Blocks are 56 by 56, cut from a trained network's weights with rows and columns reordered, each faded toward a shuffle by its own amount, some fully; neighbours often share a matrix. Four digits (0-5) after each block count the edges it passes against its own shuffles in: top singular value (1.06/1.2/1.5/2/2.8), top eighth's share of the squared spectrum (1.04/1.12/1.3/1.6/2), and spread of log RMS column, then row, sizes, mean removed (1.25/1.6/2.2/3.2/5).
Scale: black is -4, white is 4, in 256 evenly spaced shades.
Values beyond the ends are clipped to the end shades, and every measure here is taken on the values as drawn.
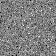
1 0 0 0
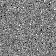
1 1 0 0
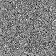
0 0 0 0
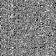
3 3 1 1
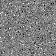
1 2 0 0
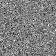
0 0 0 0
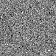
2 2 0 0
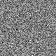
0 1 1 0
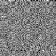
4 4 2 2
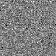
3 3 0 1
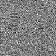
3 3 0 1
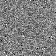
3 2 1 0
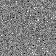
2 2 0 0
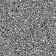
2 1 0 0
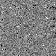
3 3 1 1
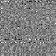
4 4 1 2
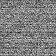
3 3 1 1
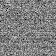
2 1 0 1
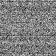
3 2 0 0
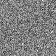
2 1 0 0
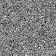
0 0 0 0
